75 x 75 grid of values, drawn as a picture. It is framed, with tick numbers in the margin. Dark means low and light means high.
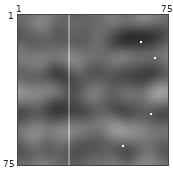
Stripes running across repeat 4 times from top to bottom. The top left is the smoothest part. Column 26 differs from the columns beside it. Four lone cells stand out, each far higher than its neighbours. The distribution is heavy-tailed on both sides. On average the colour sits 40% of the way up the scale.
